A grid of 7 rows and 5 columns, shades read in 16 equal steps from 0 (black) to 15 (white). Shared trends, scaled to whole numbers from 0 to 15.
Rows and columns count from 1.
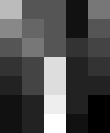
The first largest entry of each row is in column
1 1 2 3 3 3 3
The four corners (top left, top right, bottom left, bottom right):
11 7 1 0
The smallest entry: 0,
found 2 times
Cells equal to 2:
7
